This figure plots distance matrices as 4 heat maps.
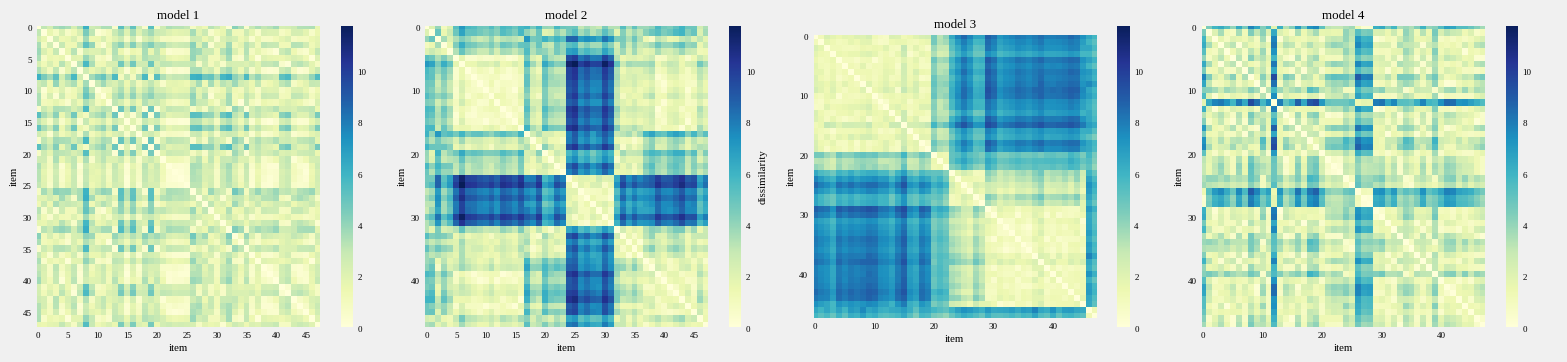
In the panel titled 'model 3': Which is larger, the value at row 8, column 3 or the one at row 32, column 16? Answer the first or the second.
the second
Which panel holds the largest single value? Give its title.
model 2
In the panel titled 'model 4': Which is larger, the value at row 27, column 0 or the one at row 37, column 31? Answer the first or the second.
the second
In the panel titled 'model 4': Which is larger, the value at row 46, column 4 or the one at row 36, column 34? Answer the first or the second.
the second
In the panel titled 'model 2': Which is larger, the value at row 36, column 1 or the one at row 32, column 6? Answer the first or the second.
the second
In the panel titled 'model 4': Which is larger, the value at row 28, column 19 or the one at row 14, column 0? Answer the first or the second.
the first
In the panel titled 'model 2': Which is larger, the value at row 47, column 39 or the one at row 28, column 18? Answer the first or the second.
the second
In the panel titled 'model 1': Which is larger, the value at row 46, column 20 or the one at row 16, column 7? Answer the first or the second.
the first
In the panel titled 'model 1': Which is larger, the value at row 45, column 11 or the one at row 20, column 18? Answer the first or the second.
the first
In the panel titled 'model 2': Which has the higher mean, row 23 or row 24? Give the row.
24
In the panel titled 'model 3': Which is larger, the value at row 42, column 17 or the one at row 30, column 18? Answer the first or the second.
the second
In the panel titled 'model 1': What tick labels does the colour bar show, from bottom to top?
0, 2, 4, 6, 8, 10
